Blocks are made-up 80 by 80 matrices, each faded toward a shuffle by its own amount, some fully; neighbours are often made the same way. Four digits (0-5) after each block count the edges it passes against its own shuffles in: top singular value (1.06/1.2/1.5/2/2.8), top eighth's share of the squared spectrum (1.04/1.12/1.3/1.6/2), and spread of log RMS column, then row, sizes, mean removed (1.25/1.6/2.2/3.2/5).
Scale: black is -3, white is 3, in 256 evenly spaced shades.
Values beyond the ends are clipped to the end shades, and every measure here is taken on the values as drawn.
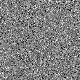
0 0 0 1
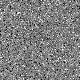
0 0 0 0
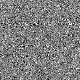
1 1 0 2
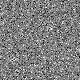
0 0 0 0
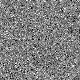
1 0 0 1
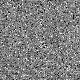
0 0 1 0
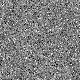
0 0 0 0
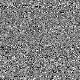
1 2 0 3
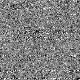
1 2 0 3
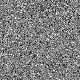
0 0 0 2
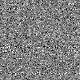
1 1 0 3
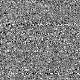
1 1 0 3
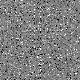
3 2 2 0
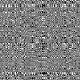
5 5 3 4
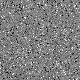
2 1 0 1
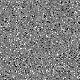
3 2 1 1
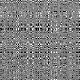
5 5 3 4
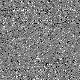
1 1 0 2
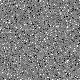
0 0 0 0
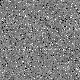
1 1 0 0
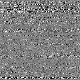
2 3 0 4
